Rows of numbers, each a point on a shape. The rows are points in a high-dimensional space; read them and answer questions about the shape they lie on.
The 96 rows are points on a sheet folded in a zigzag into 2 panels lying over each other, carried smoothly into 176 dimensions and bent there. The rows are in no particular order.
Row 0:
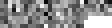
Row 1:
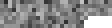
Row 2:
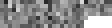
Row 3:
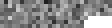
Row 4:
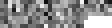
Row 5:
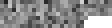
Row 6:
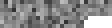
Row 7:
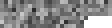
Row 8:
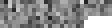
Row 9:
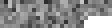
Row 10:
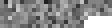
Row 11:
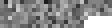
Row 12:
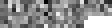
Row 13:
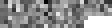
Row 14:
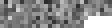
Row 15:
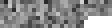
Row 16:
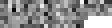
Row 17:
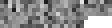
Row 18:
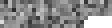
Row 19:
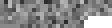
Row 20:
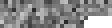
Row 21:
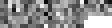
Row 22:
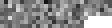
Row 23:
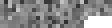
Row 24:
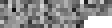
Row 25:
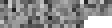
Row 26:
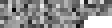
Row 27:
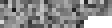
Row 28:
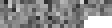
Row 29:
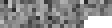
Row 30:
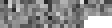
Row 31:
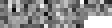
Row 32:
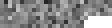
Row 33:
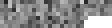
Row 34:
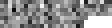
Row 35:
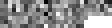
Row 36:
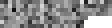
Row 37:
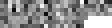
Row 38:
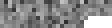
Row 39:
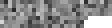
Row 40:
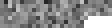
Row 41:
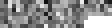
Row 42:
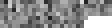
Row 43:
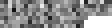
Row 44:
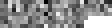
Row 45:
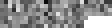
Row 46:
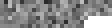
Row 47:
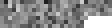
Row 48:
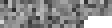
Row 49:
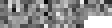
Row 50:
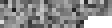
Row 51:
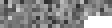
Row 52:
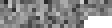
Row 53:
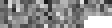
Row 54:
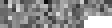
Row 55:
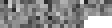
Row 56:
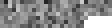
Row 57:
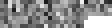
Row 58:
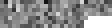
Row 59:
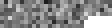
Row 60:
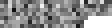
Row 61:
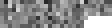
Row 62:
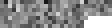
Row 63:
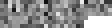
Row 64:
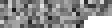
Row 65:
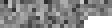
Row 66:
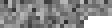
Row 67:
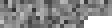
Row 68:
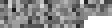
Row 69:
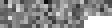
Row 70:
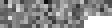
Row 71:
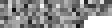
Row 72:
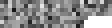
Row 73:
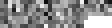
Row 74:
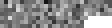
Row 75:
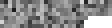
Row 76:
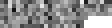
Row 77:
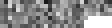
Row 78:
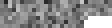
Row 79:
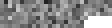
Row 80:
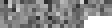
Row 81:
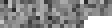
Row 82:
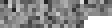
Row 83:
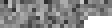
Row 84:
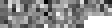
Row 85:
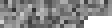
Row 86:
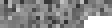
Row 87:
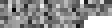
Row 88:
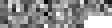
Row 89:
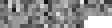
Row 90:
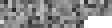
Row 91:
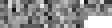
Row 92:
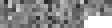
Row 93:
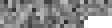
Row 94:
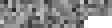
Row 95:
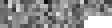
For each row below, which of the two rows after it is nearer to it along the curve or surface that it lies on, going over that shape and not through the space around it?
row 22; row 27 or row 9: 9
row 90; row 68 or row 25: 25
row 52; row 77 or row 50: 50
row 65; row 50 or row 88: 50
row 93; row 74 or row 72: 74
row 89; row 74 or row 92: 74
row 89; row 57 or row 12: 12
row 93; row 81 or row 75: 75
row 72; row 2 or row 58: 2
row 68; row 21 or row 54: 21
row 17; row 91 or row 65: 65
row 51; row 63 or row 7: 7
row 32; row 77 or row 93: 93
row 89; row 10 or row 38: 10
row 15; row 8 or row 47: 47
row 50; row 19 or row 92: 19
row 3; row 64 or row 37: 37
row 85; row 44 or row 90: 90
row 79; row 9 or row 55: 9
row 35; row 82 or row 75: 82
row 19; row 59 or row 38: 59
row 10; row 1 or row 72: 1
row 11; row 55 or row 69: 69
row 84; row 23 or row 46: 46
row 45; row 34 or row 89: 89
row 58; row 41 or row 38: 41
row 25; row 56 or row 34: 34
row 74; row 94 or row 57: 94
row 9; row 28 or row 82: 82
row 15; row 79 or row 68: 79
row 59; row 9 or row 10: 10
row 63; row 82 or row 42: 82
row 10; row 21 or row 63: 63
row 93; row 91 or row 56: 56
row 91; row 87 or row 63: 87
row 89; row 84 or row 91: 84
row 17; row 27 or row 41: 27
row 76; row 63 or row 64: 64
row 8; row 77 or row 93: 77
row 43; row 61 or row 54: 61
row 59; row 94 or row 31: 94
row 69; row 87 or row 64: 87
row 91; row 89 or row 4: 4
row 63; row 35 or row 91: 35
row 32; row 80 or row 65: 65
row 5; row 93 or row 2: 93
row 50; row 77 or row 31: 31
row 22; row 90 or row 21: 21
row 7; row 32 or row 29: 29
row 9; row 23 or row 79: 79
